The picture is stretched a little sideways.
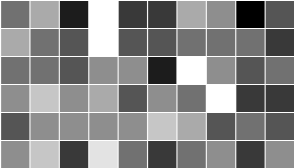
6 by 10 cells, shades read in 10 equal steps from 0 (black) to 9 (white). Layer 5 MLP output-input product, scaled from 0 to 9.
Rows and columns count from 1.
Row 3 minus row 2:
-2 0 0 -4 2 -2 5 1 -1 2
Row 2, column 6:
3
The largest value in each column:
6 7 5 9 5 7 9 9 4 5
